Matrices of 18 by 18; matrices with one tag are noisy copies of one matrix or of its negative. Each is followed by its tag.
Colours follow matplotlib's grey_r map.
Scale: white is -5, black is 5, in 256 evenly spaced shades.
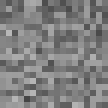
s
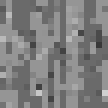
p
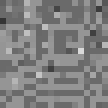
s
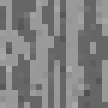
p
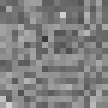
s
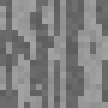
p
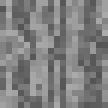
p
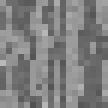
p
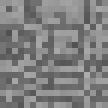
s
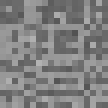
s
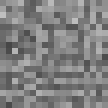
s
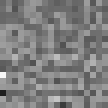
s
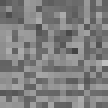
s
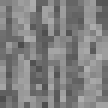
p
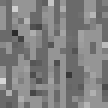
p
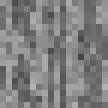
p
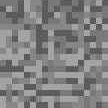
s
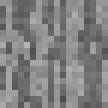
p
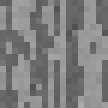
p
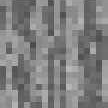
p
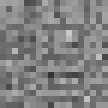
s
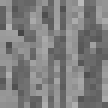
p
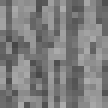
p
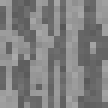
p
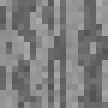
p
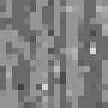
p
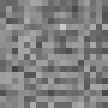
s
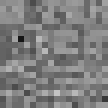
s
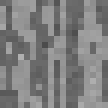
p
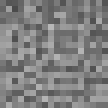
s
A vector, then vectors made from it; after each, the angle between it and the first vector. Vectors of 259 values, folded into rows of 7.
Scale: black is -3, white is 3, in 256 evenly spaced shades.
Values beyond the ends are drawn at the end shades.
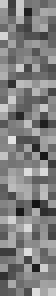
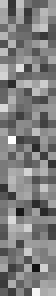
nearly parallel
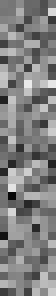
partly aligned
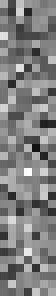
nearly parallel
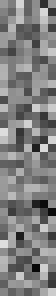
partly aligned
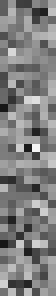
partly opposed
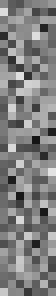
orthogonal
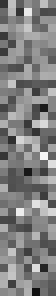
nearly opposite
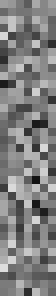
partly aligned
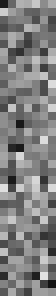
orthogonal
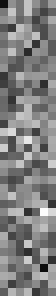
partly opposed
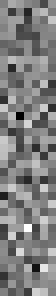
partly aligned
